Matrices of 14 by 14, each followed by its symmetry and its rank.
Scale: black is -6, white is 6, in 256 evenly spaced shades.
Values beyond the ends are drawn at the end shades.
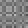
symmetric, rank one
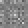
symmetric, rank three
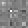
symmetric, rank three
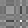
symmetric, rank one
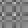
symmetric, rank one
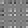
symmetric, rank one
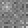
symmetric, rank three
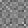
symmetric, rank three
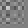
symmetric, rank one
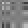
symmetric, rank one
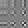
symmetric, rank one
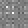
symmetric, rank three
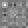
symmetric, rank three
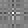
symmetric, rank one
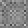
symmetric, rank three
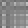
symmetric, rank one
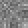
symmetric, rank three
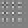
symmetric, rank one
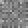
symmetric, rank three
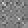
symmetric, rank three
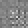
symmetric, rank three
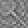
symmetric, rank three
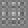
symmetric, rank one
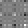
symmetric, rank one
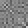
symmetric, rank three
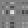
symmetric, rank one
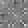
symmetric, rank three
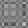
symmetric, rank one
